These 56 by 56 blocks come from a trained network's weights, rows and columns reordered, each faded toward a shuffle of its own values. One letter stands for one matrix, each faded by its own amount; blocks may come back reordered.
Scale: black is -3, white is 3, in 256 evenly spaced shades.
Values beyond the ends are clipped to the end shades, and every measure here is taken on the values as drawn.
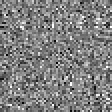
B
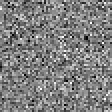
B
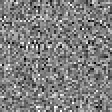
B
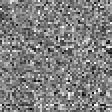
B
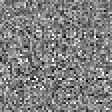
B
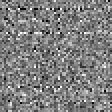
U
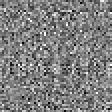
B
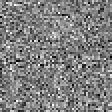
B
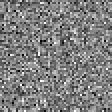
B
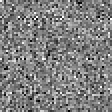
B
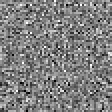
B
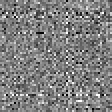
U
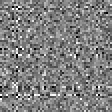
U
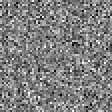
B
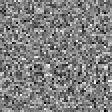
B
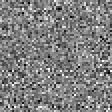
B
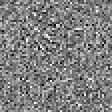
B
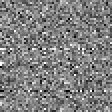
U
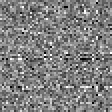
U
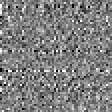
U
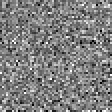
B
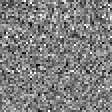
B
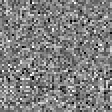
B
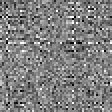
U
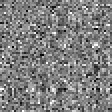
B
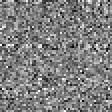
B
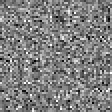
B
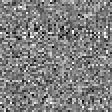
B
